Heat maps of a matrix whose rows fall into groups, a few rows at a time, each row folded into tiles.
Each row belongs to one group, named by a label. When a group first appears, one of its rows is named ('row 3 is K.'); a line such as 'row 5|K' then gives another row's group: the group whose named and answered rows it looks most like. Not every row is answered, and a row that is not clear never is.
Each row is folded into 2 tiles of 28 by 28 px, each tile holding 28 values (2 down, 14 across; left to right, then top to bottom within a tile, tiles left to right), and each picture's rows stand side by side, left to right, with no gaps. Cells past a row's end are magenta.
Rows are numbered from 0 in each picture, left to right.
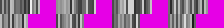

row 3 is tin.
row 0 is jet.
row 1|jet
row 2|jet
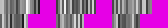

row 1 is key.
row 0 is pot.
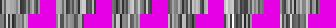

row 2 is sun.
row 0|jet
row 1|pot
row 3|tin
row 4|key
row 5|sun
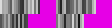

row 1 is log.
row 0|key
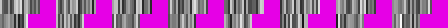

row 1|sun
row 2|pot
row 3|pot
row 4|log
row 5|jet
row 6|pot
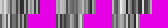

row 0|key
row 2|jet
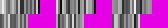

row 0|key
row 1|sun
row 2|log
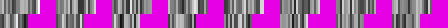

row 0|tin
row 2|log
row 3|pot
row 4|tin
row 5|jet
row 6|jet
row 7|pot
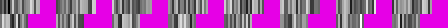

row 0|tin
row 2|log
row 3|log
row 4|key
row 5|pot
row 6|jet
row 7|jet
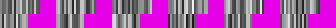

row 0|sun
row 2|log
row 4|pot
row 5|key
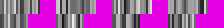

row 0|key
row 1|log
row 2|tin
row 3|pot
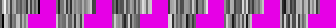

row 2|tin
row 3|tin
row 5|sun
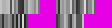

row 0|key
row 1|key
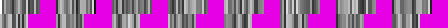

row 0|sun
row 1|key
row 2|log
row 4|pot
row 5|jet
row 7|key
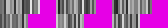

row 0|jet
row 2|sun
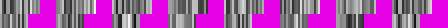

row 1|tin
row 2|log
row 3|pot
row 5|tin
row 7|log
